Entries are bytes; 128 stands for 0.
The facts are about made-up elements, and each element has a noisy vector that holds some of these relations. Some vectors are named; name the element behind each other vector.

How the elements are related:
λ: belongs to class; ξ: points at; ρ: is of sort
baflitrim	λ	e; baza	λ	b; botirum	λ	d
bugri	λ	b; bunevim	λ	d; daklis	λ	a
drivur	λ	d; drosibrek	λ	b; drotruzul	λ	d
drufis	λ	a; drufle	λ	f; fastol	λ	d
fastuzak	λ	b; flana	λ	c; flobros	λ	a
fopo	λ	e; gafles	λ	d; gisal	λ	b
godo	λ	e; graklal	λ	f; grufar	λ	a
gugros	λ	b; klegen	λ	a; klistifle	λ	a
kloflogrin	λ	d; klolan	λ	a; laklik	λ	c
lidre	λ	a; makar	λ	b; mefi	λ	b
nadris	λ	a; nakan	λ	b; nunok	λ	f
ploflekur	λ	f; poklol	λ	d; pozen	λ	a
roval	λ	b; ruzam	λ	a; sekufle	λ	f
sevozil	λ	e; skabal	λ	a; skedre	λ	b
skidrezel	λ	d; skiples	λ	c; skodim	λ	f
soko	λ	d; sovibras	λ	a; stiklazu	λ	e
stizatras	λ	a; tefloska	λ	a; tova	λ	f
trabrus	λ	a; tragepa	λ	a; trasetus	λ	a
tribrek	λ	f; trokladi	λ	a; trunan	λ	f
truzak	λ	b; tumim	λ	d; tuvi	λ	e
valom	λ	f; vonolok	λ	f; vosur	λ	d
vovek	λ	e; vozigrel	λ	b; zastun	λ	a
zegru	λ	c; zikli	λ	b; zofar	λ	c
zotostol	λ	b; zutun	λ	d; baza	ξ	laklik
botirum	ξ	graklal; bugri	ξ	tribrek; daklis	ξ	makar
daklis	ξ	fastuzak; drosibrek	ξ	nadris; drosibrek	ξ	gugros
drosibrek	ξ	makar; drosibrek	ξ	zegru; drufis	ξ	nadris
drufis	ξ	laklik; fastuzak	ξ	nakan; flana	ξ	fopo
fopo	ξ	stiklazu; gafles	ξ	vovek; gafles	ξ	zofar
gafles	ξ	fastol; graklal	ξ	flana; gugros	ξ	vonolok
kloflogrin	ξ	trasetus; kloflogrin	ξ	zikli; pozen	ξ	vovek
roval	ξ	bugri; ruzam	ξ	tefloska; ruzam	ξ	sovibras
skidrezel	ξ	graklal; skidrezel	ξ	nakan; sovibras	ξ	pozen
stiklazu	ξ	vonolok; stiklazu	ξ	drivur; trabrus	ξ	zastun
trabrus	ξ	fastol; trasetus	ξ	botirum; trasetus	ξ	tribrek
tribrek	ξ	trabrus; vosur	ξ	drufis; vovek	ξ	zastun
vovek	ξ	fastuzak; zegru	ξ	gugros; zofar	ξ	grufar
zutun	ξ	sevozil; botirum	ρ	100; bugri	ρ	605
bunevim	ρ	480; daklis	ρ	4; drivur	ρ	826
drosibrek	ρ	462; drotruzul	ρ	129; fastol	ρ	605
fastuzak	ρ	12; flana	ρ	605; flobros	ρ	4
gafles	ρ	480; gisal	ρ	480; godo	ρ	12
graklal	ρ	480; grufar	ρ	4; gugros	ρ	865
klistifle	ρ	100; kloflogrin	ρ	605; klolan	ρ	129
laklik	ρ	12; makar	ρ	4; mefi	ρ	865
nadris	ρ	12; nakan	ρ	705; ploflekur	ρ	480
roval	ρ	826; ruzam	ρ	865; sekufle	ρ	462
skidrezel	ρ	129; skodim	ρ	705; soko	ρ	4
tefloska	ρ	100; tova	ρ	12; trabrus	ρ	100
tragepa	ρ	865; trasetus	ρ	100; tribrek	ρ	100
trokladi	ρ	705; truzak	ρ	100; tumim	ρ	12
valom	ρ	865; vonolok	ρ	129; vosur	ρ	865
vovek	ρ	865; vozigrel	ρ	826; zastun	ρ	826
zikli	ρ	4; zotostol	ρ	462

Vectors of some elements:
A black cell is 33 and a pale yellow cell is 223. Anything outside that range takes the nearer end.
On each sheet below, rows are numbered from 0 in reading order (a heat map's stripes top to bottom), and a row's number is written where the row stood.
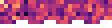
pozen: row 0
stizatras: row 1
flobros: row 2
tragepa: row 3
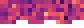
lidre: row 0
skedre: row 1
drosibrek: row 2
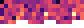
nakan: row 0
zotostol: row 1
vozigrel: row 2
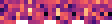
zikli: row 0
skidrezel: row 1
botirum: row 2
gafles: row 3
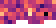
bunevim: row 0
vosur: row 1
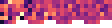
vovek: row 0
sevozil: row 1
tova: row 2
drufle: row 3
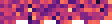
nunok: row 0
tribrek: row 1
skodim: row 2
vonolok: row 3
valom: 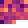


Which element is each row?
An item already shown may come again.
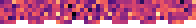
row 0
roval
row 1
sekufle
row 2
flana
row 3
bugri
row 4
skedre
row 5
vozigrel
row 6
vonolok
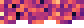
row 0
flana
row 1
vonolok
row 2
zofar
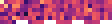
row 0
pozen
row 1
roval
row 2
baza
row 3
drotruzul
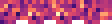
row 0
ruzam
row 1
drivur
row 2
drivur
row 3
truzak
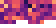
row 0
trabrus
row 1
graklal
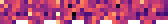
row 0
sovibras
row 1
zutun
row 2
zegru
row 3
klolan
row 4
soko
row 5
daklis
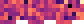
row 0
fastuzak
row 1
fastol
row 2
gugros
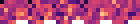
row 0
mefi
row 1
nakan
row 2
trokladi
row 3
gisal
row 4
drufis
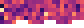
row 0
tribrek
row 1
zotostol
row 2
ploflekur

